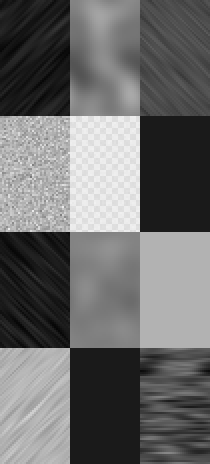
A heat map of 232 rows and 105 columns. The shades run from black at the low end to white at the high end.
It is made of 4 by 3 panels. Panel 1,1: very low, slanting up to the right, faint in contrast. Panel 1,2: middling, smooth. Panel 1,3: low, slanting down to the right, faint in contrast. Panel 2,1: high, fine-grained. Panel 2,2: very high, checkered, faint in contrast. Panel 2,3: very low, flat. Panel 3,1: very low, slanting down to the right, faint in contrast. Panel 3,2: middling, smooth, faint in contrast. Panel 3,3: high, flat. Panel 4,1: high, slanting up to the right, faint in contrast. Panel 4,2: very low, flat. Panel 4,3: low, streaked across.
